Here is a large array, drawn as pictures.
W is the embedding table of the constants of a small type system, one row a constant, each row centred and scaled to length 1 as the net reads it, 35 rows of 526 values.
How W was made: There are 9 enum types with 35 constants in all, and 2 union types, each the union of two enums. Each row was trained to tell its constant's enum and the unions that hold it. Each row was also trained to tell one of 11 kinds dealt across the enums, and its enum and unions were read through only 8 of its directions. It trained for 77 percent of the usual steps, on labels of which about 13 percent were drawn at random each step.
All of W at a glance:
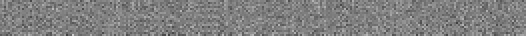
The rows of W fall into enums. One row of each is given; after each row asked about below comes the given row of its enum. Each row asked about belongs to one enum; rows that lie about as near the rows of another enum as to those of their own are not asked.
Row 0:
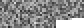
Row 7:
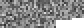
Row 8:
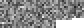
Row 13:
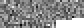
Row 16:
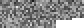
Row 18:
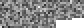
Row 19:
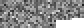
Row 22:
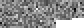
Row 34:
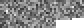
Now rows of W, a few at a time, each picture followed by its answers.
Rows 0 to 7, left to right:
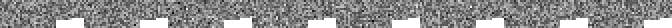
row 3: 19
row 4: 18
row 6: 8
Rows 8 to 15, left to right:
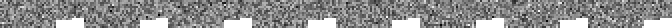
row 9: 0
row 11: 16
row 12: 7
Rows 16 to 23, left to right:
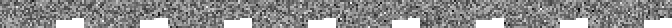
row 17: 0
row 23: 16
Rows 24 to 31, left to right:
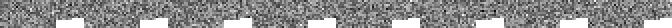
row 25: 0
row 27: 7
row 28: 13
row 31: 16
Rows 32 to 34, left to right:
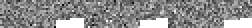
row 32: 8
